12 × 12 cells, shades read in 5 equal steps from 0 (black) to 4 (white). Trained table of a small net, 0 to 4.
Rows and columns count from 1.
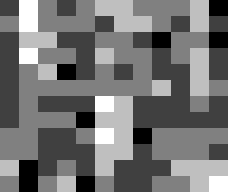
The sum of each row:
25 26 18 24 18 24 19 18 23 21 22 22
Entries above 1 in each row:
9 9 6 8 5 10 4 5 9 7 6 8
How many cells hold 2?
53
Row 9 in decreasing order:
4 3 2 2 2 2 2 2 2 1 1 0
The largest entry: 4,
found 6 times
